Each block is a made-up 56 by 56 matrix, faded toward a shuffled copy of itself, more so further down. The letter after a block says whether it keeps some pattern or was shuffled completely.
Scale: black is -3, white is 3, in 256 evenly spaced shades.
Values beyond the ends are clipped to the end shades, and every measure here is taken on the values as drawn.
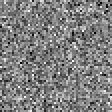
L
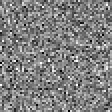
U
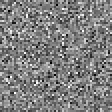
L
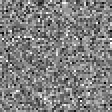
U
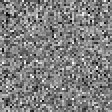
U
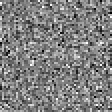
U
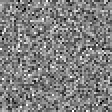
L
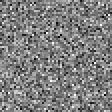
L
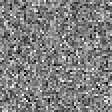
L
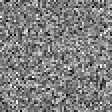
U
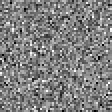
L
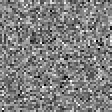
U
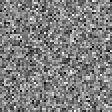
L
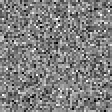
L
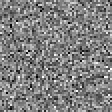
U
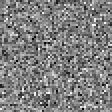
L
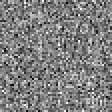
U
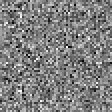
U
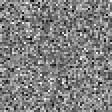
L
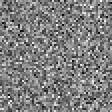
L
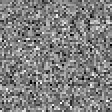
U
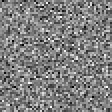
U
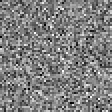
L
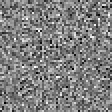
U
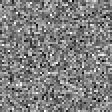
L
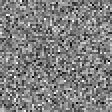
L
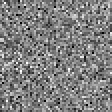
L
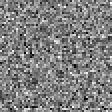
U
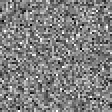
L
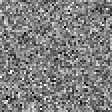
L
